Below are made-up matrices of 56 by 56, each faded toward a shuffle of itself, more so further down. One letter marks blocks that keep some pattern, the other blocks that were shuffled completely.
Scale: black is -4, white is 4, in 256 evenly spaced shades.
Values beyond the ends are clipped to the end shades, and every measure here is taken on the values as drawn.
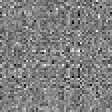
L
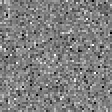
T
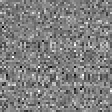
L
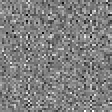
L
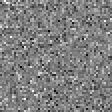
T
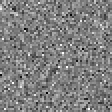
T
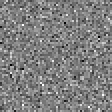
T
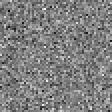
T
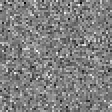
T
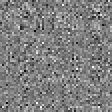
L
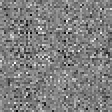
L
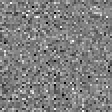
L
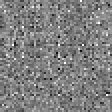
L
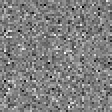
L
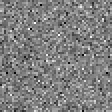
T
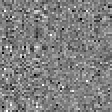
L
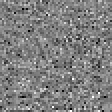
L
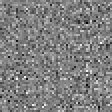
L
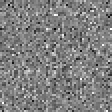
L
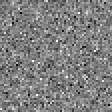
T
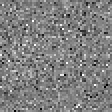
L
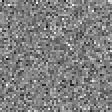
T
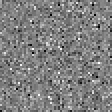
L
